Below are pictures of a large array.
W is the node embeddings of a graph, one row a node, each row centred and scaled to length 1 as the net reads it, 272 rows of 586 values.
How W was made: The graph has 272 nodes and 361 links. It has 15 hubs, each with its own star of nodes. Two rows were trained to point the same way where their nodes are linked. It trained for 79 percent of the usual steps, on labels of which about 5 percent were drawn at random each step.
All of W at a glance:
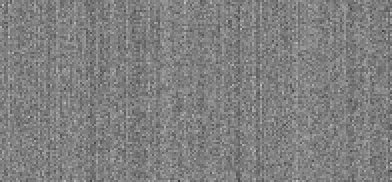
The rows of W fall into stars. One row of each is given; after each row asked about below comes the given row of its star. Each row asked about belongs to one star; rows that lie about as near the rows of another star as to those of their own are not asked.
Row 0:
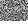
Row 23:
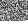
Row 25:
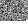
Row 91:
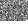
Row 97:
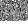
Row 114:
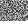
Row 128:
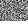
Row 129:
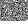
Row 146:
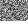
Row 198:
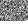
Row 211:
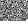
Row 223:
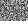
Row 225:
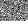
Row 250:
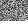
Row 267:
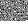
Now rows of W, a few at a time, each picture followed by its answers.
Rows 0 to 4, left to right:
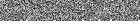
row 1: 23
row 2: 198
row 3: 97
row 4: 128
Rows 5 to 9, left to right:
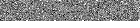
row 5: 198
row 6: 114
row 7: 0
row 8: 129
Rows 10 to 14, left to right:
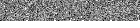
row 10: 129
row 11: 97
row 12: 267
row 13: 97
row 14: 91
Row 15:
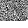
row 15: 25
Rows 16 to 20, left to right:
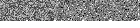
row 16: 129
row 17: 211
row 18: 97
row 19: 223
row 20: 146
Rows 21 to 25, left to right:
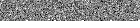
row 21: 250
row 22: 128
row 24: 129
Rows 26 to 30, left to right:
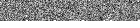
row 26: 250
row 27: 267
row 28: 225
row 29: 146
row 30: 91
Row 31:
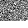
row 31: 225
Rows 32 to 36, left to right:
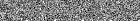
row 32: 211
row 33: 97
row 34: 97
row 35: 250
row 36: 146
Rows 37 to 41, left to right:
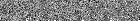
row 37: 114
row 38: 128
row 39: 211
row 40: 211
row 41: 114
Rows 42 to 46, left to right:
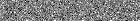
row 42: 129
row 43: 223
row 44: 225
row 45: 129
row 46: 223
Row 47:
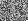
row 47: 25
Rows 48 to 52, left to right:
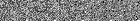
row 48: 97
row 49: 25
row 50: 146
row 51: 91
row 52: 223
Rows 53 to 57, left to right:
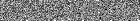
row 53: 250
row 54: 223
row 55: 97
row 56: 129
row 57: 91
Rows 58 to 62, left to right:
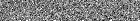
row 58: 97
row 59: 23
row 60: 25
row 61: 211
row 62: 250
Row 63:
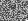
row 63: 250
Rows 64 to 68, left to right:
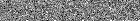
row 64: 114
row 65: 25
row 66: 25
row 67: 129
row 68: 225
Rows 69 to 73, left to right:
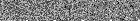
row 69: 128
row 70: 23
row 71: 250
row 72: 91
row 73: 211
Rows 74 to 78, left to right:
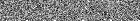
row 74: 23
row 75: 250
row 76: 146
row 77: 25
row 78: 146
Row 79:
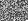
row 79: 91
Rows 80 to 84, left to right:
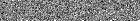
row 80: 198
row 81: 225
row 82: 114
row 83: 129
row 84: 23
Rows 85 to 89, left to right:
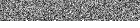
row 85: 250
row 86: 0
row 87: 114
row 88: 267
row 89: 129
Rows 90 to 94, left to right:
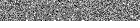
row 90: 97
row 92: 211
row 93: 128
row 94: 223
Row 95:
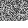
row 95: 225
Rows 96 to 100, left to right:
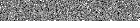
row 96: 267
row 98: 128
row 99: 129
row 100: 25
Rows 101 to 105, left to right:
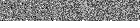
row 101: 250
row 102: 225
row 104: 146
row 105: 91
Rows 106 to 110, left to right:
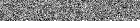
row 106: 146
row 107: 25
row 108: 25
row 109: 146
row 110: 250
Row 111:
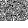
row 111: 211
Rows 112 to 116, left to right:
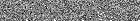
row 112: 198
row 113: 198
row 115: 128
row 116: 0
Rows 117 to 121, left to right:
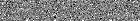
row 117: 211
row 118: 114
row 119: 223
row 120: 114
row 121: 198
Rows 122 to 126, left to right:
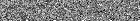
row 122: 211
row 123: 129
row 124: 267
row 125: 114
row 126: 128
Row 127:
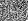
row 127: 97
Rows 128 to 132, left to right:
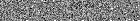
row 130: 267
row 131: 198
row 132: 267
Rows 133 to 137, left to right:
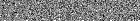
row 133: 225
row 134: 23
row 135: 225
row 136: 0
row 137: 267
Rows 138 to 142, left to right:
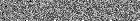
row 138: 198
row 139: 211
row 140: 225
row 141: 250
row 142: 250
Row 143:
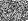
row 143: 114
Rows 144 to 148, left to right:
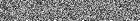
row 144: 97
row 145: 97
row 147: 198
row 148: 128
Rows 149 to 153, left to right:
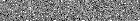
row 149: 0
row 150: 146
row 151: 146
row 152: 250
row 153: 225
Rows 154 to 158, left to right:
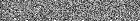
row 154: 267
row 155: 146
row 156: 225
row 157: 128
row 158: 128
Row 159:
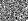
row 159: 129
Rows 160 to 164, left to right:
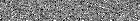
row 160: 128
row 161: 146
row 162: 146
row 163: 198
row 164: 23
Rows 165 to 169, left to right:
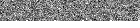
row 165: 198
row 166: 128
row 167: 25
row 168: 211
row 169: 97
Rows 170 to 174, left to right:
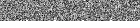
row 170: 198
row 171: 211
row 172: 114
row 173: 211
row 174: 129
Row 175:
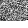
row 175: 129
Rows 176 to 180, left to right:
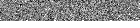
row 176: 0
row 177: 211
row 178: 97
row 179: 267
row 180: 128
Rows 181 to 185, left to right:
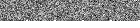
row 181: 25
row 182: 97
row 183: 129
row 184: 211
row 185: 198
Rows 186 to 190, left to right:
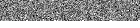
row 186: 128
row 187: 250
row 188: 25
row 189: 23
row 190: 223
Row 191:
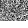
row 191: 223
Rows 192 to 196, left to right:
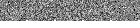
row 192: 97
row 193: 25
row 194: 267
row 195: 97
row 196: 91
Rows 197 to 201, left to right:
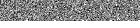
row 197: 223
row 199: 250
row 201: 198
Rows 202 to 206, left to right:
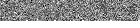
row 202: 129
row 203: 0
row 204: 128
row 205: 225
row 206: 25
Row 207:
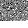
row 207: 225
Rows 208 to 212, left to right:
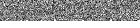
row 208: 198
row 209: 114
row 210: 250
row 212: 23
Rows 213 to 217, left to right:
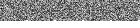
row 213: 0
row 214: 223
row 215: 223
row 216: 198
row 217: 211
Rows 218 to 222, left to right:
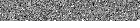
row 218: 267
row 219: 146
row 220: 198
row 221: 97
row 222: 223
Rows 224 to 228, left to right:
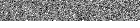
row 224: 91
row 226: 25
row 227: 23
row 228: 128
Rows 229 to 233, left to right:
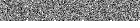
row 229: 25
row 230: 129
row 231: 225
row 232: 25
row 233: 25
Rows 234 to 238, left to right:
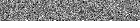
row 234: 250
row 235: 128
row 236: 198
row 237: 267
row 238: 128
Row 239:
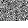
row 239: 0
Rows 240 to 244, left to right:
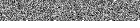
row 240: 225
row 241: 198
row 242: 25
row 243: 23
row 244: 250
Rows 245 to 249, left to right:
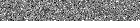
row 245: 211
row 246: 128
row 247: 250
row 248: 128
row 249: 146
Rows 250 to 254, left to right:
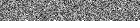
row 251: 146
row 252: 114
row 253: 23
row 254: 0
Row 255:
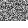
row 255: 198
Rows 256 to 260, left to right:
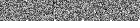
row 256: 91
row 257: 129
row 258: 211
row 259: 129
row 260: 97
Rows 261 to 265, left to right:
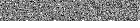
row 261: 198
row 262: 211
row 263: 25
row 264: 250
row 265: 25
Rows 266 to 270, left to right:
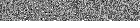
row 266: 128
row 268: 91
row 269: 250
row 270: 198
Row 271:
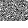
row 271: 146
